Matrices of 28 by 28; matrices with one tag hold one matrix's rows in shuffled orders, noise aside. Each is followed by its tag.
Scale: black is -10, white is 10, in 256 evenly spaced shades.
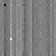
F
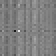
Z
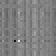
Z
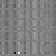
Z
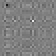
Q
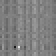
Z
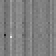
F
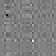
Q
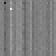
F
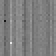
F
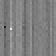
F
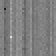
F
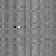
Z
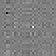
Q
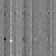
F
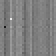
F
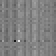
Z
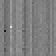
F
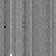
F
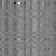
Z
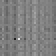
Z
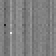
F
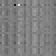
Z
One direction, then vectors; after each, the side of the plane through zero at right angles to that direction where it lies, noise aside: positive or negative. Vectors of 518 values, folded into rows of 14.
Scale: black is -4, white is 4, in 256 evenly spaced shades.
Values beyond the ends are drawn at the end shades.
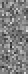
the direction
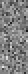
negative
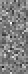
positive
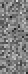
positive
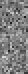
negative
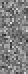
positive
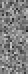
negative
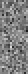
negative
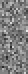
positive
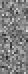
positive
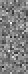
positive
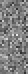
negative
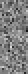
negative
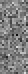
positive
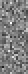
positive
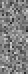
negative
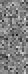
positive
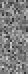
negative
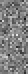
negative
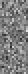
positive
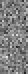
negative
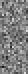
positive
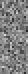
negative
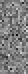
positive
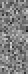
negative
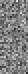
positive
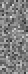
negative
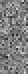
positive
